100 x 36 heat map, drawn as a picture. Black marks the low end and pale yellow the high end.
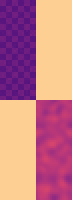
It is made of 2 by 2 panels. Panel 1,1: low, checkered, faint in contrast. Panel 1,2: very high, flat. Panel 2,1: very high, flat. Panel 2,2: middling, blotchy, faint in contrast.
